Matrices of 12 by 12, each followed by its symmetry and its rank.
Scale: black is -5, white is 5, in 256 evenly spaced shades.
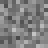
neither, full rank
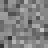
neither, full rank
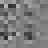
neither, rank two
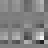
neither, rank one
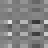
neither, rank one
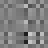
neither, rank one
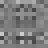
neither, rank two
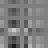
neither, rank one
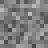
neither, full rank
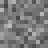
neither, full rank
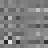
neither, rank two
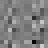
neither, rank two
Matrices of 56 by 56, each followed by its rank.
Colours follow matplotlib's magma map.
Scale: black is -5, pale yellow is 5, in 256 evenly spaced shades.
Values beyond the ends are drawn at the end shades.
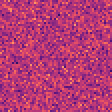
full rank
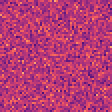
full rank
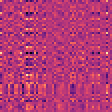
three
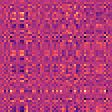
three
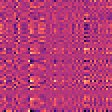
three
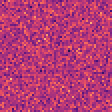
full rank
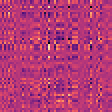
three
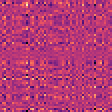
three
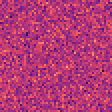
full rank
